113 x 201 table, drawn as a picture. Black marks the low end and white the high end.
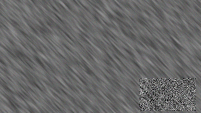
Mirror symmetry: none. Roughest part: bottom right. Odd patch: rougher, in the bottom right. Histogram: heavy tails on both sides. Slope: none. Grain: diagonal, down to the right.
